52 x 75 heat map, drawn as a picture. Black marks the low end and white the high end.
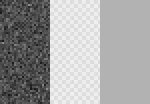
The table splits into one row of 3 panels. Panel 1,1: low, fine-grained. Panel 1,2: very high, checkered, faint in contrast. Panel 1,3: high, flat.
